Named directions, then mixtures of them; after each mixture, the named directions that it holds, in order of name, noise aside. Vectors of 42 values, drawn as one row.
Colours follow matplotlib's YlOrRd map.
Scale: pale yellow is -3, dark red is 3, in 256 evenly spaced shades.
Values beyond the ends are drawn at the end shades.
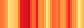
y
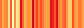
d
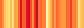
y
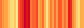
y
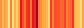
d, y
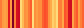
d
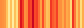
d, y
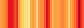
y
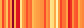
d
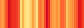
y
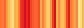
y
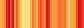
y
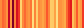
d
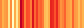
d, y
